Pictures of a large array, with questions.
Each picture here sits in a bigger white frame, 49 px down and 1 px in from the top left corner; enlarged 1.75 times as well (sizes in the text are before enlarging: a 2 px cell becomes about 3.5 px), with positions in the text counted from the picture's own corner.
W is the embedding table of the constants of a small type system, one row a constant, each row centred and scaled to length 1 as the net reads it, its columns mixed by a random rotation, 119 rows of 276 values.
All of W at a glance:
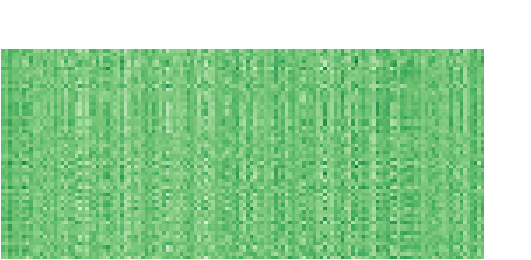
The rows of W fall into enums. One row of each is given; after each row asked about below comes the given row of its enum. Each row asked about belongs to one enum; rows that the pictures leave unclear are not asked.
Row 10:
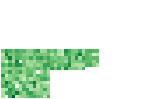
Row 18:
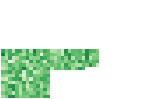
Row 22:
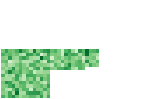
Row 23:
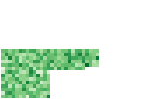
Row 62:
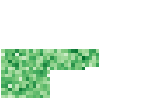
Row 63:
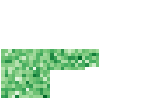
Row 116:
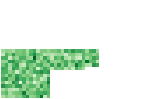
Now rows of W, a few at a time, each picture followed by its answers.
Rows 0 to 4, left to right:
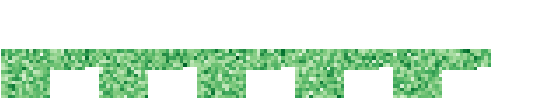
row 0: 18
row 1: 23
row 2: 22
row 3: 63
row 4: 62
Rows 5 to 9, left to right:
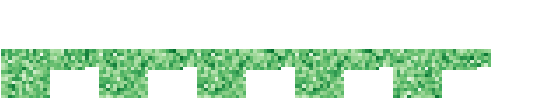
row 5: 18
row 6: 62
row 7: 62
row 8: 62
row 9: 63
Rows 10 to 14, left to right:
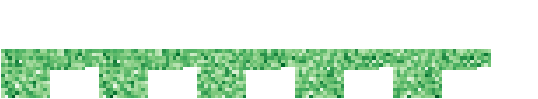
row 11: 10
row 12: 23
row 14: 63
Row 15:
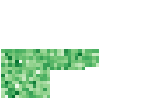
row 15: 10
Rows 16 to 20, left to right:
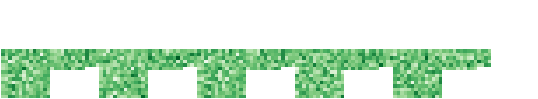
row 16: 18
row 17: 63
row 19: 23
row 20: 116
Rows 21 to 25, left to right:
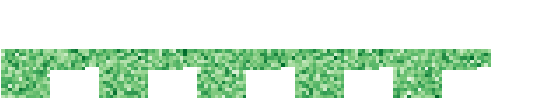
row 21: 62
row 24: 22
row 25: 63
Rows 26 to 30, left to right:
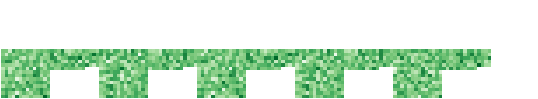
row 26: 63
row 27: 18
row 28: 63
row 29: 18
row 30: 23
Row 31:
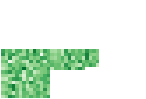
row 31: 18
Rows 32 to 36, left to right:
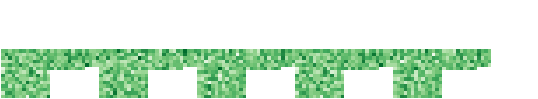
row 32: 23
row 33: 22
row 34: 18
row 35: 23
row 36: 18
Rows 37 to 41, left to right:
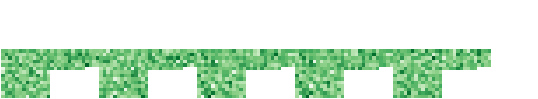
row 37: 23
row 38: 63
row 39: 10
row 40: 10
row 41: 22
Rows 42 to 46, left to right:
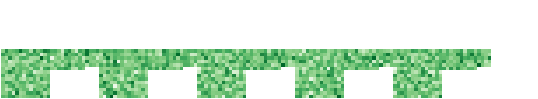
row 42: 22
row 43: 10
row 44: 23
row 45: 63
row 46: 23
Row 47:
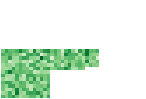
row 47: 22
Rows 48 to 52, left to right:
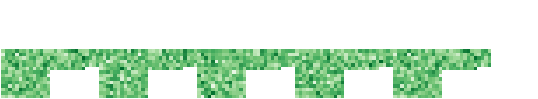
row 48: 62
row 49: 18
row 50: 10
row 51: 116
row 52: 62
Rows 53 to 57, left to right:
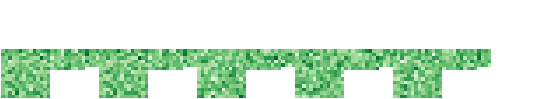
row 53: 22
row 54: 22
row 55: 63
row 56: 62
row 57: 18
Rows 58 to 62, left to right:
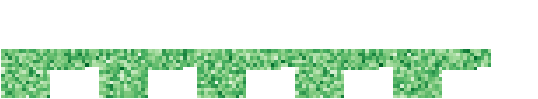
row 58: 23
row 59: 18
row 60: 116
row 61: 23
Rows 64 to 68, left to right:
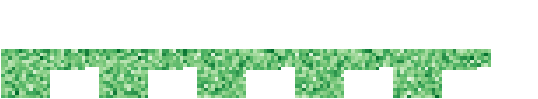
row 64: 22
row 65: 22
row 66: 62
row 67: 62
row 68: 63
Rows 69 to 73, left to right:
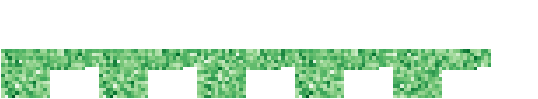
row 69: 10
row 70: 10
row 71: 18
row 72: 10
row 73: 62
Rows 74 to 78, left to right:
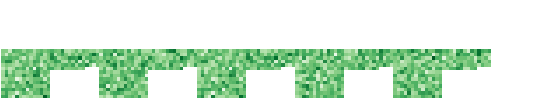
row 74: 63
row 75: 62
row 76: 63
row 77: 18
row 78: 22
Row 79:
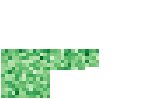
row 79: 22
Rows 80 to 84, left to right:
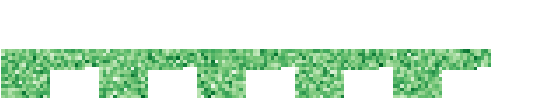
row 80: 116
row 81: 63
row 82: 10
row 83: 23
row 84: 62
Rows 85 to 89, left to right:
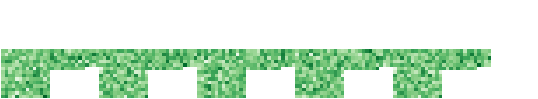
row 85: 63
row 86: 23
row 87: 18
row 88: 62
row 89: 23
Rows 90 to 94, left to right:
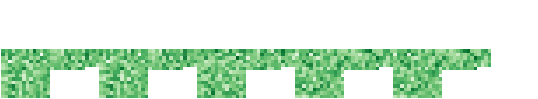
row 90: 18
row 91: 18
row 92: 22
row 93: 62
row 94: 62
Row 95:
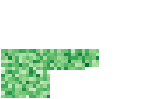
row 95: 23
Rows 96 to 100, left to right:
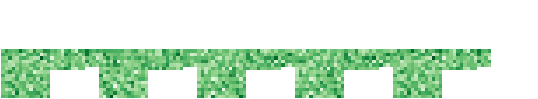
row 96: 22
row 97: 10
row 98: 63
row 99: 63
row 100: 22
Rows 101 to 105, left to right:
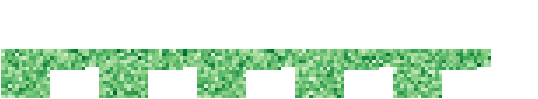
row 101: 62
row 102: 22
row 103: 62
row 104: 63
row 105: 23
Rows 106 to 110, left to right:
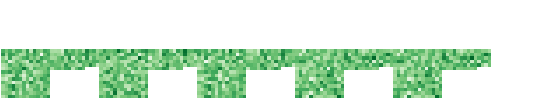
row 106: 18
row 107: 22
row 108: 18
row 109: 63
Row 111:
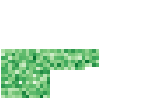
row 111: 116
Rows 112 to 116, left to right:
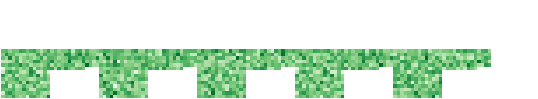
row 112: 23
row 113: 10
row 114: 22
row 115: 23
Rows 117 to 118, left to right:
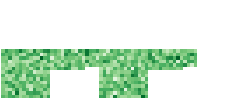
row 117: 22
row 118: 63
